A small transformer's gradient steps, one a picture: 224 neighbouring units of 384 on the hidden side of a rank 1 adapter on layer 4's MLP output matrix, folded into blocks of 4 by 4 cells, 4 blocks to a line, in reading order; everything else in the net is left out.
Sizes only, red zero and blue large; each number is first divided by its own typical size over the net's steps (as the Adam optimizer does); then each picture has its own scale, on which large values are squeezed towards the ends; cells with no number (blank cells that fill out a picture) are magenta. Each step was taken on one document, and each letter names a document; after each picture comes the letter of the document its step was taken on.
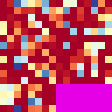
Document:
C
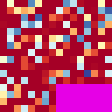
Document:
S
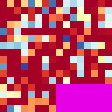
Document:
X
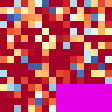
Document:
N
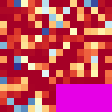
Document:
C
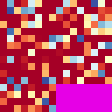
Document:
S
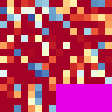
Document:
N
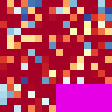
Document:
S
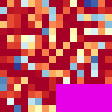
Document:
C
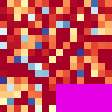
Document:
C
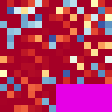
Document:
S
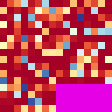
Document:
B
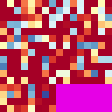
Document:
X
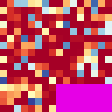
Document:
C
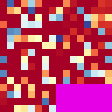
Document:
S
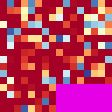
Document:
S
